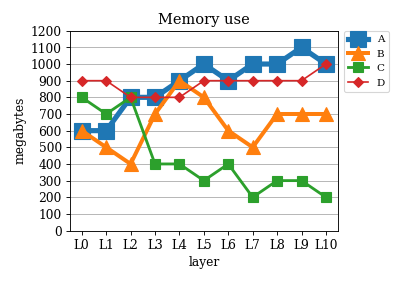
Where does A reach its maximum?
L9
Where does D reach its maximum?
L10
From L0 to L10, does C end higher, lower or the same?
lower
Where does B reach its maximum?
L4
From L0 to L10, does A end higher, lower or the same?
higher
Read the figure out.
Title: Memory use
x-axis: layer, ticks L0 L1 L2 L3 L4 L5 L6 L7 L8 L9 L10
y-axis: megabytes, ticks 0 100 200 300 400 500 600 700 800 900 1000 1100 1200
Legend: A, B, C, D
Values:
A: 600 600 800 800 900 1000 900 1000 1000 1100 1000
B: 600 500 400 700 900 800 600 500 700 700 700
C: 800 700 800 400 400 300 400 200 300 300 200
D: 900 900 800 800 800 900 900 900 900 900 1000
